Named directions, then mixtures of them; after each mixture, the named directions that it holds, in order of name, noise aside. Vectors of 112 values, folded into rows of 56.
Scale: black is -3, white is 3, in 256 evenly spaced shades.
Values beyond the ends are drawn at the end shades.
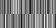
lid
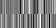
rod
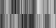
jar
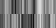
jar, rod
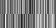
jar, lid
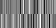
rod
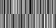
lid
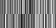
jar, lid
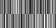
lid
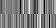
rod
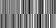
rod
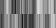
jar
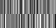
lid, rod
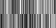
jar, rod
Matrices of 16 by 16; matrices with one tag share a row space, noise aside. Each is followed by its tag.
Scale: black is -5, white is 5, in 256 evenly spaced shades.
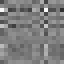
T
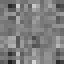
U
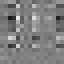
U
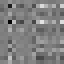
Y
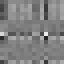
T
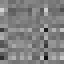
T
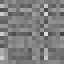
T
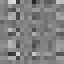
U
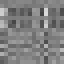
T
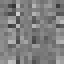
U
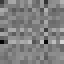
T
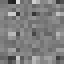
U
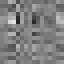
U
